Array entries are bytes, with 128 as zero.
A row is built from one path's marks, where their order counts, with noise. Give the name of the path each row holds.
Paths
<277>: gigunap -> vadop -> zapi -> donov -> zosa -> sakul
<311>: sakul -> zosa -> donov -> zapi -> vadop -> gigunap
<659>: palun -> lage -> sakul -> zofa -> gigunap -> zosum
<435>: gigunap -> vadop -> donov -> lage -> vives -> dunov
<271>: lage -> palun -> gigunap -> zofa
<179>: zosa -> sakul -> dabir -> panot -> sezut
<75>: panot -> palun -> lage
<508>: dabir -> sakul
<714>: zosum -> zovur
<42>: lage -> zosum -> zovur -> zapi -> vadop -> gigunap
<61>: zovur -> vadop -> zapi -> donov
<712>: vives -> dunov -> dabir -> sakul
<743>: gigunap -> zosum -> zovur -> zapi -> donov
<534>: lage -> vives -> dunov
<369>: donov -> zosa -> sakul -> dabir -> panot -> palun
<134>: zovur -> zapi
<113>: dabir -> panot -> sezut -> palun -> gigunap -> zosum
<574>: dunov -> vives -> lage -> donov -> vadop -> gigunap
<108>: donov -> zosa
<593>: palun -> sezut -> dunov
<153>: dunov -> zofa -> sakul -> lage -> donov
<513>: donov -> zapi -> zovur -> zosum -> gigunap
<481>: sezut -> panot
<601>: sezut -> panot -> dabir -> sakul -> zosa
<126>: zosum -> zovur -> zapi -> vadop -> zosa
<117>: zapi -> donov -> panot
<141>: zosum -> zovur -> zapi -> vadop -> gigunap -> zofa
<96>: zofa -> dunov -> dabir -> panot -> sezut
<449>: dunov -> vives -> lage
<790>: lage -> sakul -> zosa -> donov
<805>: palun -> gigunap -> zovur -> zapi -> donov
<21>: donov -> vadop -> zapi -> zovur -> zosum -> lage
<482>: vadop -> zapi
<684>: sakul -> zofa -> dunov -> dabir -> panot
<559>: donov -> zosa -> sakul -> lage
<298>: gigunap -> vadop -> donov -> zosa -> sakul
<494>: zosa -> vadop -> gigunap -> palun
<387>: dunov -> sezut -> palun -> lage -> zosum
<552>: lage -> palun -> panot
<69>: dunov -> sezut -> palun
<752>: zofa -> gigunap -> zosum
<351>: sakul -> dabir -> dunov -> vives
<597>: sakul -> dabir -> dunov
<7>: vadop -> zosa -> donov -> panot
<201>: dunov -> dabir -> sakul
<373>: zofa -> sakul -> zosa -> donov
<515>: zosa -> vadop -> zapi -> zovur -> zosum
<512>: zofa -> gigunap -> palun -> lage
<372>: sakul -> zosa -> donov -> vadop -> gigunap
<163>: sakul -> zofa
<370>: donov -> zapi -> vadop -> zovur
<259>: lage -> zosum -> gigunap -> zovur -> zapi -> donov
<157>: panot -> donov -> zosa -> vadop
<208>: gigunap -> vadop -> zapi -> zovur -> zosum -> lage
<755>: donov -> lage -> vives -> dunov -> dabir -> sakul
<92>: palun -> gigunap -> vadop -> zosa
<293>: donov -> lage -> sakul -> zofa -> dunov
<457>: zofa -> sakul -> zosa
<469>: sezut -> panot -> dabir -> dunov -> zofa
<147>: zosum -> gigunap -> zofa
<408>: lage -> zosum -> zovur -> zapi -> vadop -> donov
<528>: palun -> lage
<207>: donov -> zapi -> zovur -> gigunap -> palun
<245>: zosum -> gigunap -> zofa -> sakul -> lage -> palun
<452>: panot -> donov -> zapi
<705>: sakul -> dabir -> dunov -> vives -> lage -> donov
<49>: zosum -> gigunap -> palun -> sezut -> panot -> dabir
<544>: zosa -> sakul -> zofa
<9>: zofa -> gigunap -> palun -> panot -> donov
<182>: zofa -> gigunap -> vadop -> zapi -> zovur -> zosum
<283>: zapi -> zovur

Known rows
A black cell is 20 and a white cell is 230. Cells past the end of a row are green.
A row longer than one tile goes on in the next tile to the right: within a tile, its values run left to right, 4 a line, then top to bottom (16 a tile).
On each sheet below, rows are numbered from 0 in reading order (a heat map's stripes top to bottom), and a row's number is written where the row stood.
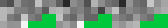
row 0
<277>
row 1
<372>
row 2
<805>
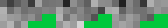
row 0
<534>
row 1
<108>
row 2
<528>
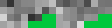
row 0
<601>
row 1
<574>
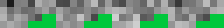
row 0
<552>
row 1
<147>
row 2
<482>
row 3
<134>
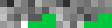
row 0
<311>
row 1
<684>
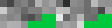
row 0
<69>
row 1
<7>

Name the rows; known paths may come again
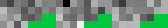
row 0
<153>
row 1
<369>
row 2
<283>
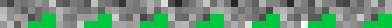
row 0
<96>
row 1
<435>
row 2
<113>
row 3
<714>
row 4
<108>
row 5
<311>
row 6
<147>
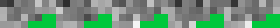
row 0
<49>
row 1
<593>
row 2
<277>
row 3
<755>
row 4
<370>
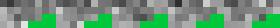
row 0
<712>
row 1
<574>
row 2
<69>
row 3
<92>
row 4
<743>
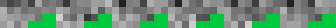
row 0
<534>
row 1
<601>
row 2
<552>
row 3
<373>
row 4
<293>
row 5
<528>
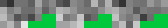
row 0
<351>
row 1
<482>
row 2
<684>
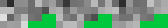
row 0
<7>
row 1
<134>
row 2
<805>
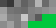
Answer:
<245>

